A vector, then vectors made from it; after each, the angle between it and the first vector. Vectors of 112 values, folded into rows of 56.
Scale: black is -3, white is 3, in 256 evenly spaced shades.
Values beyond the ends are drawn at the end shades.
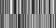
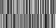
partly opposed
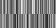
partly opposed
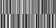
orthogonal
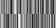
nearly opposite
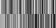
partly opposed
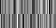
partly aligned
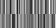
partly opposed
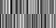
partly opposed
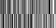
partly aligned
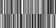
partly opposed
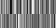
nearly opposite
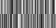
partly opposed
